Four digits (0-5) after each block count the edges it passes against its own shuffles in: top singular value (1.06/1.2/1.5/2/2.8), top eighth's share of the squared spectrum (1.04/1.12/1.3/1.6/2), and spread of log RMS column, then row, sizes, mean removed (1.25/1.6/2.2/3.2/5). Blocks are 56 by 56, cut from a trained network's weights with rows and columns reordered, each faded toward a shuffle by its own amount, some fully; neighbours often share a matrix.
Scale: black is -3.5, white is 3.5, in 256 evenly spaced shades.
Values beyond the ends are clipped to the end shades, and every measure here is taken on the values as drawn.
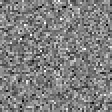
0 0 0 0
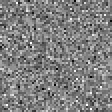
0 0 0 0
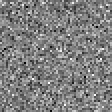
0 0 0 0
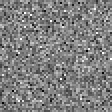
0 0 0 0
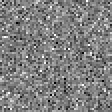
0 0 0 0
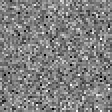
0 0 0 0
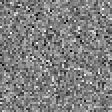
0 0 0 0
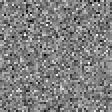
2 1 0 1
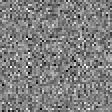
4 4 2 2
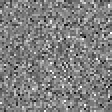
3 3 1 1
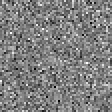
2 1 0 0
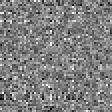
3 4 2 2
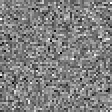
1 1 0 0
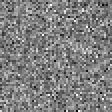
0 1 0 0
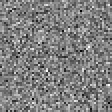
2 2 0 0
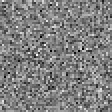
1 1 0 0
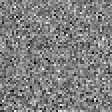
2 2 0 1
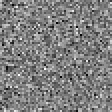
2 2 0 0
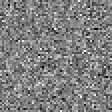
2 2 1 1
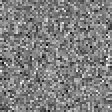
2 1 0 0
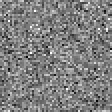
2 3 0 1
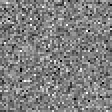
1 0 0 0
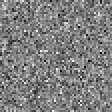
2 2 0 0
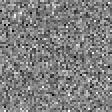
2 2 0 1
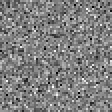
1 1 0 0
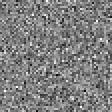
0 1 0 0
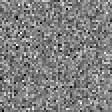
0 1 0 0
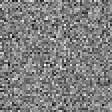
3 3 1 2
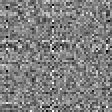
3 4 2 2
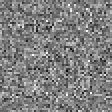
3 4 1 2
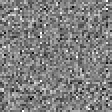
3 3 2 1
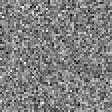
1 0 0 0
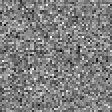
2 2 0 0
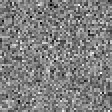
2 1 0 0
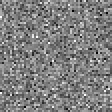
2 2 0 0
